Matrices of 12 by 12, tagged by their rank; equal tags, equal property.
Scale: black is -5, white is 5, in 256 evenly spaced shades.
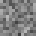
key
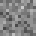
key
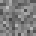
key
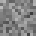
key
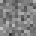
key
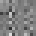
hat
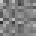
hat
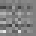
hat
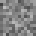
key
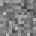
key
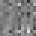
hat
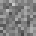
key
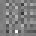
hat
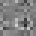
hat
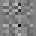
hat
